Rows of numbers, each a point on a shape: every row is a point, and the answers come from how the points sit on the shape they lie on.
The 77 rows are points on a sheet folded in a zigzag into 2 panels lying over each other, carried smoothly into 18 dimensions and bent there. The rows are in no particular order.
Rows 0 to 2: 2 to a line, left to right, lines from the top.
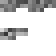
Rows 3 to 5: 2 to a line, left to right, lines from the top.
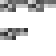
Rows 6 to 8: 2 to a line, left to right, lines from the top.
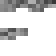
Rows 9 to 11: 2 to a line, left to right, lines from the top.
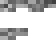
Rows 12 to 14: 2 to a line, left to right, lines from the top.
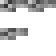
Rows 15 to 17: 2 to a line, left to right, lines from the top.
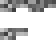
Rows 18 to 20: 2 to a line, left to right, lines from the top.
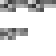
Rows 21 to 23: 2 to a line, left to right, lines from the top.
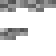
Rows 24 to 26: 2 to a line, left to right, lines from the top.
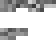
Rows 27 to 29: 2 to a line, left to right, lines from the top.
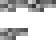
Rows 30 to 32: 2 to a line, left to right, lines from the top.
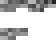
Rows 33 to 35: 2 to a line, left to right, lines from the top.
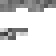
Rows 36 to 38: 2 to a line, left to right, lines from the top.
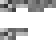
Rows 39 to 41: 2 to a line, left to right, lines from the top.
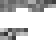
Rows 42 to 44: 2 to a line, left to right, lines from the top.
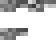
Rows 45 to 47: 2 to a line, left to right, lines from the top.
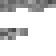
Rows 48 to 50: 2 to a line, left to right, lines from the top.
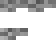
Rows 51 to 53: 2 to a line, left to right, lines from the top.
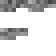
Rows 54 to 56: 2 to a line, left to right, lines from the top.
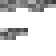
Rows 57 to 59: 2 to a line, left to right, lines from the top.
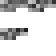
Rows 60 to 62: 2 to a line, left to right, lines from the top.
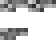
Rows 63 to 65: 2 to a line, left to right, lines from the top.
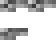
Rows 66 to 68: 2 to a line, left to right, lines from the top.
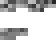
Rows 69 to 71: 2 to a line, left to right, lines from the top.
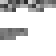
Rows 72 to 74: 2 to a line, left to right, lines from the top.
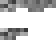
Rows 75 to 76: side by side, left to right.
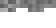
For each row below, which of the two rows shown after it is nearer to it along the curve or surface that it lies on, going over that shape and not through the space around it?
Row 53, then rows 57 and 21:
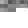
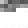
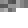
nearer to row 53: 57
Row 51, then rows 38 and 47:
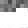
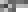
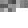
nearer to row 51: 47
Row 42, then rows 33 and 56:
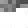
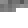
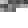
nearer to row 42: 56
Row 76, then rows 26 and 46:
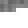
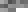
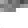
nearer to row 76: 26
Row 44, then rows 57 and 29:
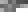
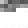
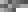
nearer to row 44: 29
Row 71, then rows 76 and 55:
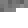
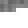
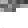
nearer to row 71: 76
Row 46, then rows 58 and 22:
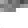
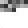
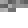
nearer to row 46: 22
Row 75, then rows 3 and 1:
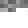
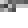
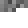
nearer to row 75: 3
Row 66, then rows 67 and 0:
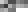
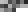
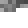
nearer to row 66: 67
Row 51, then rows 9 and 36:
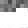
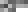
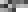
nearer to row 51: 36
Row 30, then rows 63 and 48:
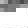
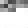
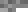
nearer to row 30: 63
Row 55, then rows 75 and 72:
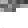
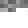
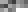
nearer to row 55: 75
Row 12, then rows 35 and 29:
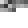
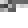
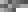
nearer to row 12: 35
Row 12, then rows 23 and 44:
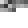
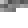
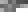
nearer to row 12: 23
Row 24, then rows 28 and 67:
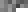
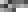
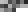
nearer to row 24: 67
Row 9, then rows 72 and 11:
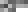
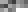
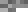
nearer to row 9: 11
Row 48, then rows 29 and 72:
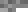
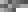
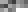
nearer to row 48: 29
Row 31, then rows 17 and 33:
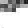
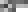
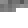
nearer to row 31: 17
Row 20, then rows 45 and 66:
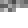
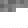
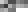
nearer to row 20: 66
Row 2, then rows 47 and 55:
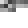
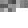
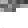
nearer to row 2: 47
